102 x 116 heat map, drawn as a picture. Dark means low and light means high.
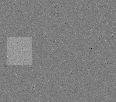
Average level on the scale: 50%. Odd rows or columns: none. Ninth with the highest average: middle left. Odd patch: higher, in the middle left. Stripes: none.
